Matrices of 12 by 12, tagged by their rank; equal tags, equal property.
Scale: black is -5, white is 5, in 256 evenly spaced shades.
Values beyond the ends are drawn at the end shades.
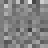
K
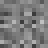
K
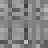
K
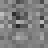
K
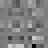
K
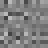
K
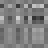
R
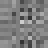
K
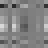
R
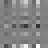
R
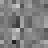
K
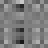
R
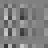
R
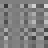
R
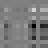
R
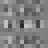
K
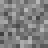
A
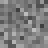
A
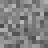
A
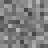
A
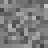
A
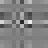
R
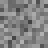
A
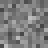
A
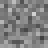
A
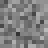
A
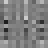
K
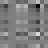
R
